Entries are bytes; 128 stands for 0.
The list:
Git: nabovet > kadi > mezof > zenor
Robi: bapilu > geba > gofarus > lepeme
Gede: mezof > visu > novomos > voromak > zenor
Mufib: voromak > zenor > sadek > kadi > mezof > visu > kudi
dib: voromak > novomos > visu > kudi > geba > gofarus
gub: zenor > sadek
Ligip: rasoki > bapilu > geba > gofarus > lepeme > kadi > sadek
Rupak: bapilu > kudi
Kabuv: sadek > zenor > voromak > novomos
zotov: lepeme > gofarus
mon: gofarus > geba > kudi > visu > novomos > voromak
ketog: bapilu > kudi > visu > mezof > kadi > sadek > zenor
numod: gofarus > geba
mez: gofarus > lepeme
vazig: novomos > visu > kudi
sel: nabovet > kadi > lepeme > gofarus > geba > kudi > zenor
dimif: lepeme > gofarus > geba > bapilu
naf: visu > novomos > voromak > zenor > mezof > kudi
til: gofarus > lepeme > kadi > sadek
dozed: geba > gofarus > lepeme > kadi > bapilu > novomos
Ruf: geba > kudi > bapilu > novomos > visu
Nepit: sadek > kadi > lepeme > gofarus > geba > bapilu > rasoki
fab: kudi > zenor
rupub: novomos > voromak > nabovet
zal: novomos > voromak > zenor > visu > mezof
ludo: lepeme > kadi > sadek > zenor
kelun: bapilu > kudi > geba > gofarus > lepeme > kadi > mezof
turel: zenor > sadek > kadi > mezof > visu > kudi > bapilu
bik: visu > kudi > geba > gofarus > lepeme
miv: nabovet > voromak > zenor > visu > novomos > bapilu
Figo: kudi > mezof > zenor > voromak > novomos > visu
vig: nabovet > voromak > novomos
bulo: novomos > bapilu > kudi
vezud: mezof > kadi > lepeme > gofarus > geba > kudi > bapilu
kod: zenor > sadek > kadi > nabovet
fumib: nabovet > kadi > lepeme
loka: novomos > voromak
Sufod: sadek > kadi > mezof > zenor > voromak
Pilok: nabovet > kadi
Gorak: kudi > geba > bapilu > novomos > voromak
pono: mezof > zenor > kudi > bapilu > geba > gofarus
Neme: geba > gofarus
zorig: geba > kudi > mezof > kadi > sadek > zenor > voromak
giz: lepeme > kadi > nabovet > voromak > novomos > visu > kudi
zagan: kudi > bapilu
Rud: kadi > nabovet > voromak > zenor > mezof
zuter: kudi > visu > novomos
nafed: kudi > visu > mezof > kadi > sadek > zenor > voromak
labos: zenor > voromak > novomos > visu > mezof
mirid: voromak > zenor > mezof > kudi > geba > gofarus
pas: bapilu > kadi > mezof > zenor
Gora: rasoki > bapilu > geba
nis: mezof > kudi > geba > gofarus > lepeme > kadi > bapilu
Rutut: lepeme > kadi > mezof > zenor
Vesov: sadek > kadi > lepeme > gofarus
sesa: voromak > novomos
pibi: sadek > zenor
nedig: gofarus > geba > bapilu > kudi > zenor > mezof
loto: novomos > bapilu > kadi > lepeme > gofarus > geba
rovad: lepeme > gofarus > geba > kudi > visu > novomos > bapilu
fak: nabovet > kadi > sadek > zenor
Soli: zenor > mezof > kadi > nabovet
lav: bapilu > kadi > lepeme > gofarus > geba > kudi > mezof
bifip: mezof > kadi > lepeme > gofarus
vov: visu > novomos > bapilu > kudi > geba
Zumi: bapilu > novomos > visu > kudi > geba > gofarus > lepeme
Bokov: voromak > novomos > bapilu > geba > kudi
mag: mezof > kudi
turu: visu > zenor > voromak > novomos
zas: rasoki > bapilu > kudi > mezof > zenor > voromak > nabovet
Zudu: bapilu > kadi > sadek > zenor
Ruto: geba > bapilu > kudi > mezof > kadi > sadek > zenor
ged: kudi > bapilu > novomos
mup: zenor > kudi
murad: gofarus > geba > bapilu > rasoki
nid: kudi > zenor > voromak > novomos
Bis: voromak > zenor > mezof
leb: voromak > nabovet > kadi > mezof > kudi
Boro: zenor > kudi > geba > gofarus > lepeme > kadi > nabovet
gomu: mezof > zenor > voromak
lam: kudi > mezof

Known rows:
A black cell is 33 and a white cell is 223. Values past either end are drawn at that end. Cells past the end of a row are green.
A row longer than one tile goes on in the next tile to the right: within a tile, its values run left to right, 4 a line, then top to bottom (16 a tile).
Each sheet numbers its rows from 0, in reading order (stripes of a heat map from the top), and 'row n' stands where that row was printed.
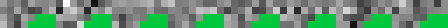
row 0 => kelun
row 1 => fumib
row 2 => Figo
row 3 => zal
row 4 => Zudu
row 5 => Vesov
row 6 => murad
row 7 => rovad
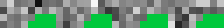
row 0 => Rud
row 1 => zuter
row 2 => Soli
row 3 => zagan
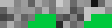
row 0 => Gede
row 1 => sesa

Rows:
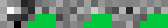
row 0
numod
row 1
labos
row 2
Sufod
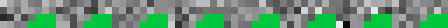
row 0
gomu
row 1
pas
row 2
Mufib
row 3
ged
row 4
vov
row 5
kod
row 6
mup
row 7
bulo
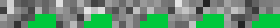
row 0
til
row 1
loka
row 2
turel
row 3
Git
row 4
nedig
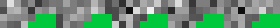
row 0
sel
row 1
turu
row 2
gub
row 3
dimif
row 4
Kabuv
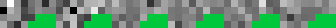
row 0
zotov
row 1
pibi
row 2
Bokov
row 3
Boro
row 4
bik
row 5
nis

